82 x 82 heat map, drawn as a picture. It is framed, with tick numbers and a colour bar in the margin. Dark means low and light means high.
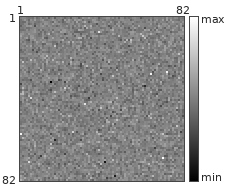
Average level on the scale: 50%. Stripes: none. Mirror symmetry: none. Histogram: heavy tails on both sides. Grain: fine. Seam: none. Odd rows or columns: none.
